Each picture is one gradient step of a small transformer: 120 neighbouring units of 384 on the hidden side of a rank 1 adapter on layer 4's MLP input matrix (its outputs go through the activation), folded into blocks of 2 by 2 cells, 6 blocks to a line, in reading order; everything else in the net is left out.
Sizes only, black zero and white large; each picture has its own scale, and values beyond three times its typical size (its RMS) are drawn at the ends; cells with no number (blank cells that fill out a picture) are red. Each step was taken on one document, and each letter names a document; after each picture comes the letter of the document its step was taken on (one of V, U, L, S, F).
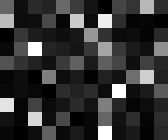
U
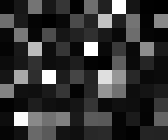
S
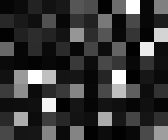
S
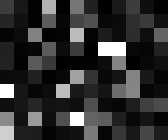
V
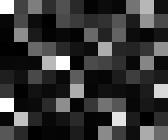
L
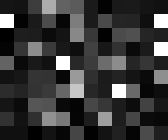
U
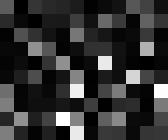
L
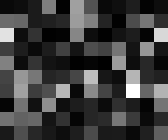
V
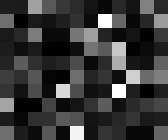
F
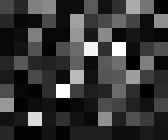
F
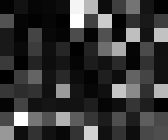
V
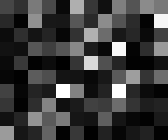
F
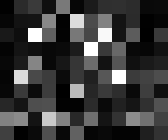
S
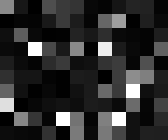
L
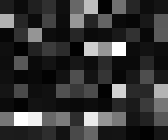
V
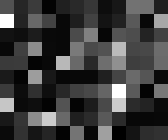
F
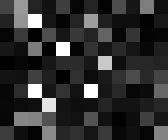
S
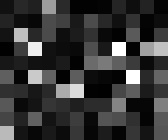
U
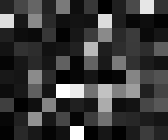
F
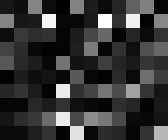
U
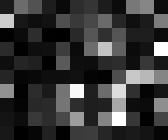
L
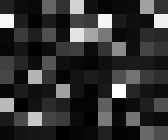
F
